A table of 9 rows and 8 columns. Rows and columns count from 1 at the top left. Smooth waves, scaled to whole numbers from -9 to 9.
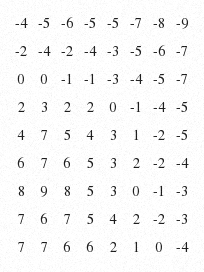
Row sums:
-49 -33 -21 -1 17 23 29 26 25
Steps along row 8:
down up down down down down down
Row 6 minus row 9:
-1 0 0 -1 1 1 -2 0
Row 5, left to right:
4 7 5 4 3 1 -2 -5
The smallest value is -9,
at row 1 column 8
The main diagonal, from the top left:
-4 -4 -1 2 3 2 -1 -3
